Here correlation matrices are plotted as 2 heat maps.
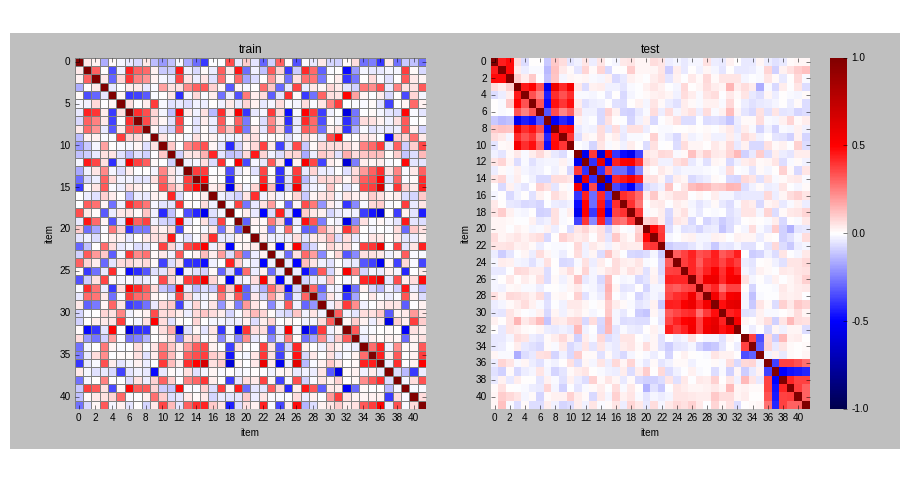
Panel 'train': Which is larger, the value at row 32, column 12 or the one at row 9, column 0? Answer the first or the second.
the second
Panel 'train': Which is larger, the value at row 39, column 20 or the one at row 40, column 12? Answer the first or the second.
the second
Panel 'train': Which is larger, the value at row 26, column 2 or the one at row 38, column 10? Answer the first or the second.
the second
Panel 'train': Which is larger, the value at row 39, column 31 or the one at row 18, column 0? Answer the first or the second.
the second
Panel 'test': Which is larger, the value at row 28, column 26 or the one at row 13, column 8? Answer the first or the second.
the first
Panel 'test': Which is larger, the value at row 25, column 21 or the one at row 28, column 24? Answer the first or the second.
the second
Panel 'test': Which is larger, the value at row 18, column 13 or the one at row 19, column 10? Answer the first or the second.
the second
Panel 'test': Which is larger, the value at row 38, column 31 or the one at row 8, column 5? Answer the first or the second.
the second
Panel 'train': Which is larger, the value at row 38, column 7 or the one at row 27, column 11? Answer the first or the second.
the first
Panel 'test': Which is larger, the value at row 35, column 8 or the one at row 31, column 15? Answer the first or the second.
the second
